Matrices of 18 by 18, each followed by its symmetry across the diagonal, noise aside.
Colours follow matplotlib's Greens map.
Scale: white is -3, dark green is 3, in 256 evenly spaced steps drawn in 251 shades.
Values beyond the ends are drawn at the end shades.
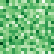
antisymmetric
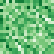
symmetric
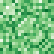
symmetric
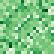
symmetric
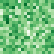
neither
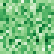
neither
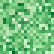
symmetric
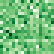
antisymmetric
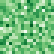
antisymmetric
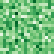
antisymmetric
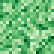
symmetric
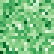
neither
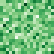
symmetric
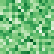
antisymmetric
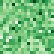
neither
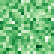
antisymmetric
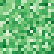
symmetric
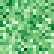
neither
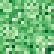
symmetric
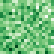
antisymmetric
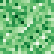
symmetric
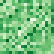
symmetric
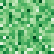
neither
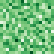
antisymmetric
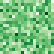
neither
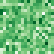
neither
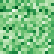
neither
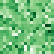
antisymmetric
